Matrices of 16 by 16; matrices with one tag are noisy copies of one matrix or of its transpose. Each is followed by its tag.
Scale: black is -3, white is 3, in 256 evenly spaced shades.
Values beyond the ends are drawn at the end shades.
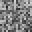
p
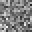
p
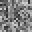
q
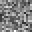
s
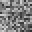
p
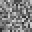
s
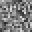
s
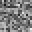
q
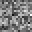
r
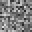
p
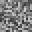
s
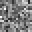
q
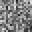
p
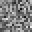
s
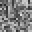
q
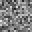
r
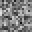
r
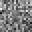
p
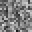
q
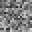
q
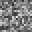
r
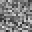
s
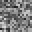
q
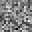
s
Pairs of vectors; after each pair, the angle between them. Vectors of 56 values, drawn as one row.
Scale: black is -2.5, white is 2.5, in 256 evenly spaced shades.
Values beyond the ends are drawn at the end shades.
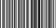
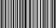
nearly opposite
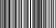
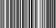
nearly opposite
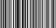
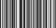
partly opposed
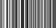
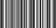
orthogonal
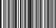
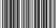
partly opposed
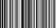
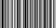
orthogonal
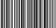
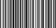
nearly opposite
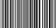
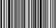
partly opposed
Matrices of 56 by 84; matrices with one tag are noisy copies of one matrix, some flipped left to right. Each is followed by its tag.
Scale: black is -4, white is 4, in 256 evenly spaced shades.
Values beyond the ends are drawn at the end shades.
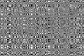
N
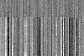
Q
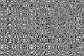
N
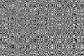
N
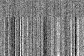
Q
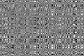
N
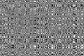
N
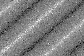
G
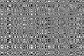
N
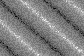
G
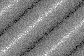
G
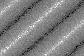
G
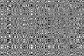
N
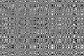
N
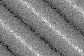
G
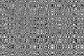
N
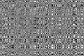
N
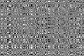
N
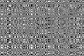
N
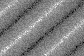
G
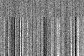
Q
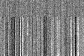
Q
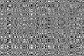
N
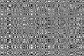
N
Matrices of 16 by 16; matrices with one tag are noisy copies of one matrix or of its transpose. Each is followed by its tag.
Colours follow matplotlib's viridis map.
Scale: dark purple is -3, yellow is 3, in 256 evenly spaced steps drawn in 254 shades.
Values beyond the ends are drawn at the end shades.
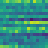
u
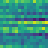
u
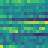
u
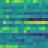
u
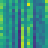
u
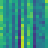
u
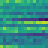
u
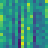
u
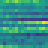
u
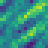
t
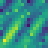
t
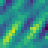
t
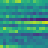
u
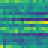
u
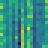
u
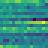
u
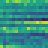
u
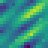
t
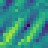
t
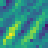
t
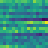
u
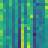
u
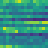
u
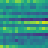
u
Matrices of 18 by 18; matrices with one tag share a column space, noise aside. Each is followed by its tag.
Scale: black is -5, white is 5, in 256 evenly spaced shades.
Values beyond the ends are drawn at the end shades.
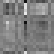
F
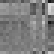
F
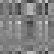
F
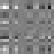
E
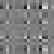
E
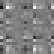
E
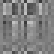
F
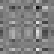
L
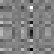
L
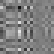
L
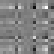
E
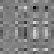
L
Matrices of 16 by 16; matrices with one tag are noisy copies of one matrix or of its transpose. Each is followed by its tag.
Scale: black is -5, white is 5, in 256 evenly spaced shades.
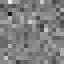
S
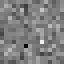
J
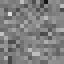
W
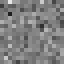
S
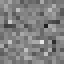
J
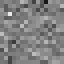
W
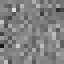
W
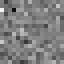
S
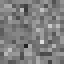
J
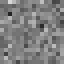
S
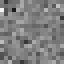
S
